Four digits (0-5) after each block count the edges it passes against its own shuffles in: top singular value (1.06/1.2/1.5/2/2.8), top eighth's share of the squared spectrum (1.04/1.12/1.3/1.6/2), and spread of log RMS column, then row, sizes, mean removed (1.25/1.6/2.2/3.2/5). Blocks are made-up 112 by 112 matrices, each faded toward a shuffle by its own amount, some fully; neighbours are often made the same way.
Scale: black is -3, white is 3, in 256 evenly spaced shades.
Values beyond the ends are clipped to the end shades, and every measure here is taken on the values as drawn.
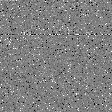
3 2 0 1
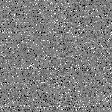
3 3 0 2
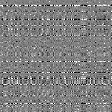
5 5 3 4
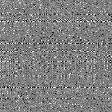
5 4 1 3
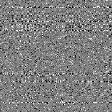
4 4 2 3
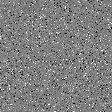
2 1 0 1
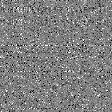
4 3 1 2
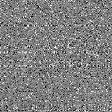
4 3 1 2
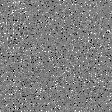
3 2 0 0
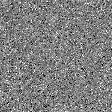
2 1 0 0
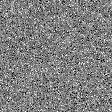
2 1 0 0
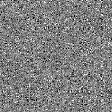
4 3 2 2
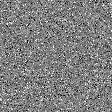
2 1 0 0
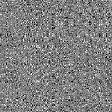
4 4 2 2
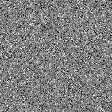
3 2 0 0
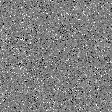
1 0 0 0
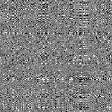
5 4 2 3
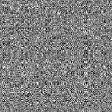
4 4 3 3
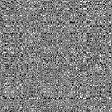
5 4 3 3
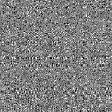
4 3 2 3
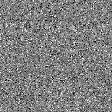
3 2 1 1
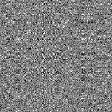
4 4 3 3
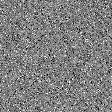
3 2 0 0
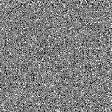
3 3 1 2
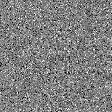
3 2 1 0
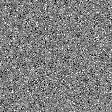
2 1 0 0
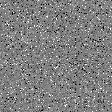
3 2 1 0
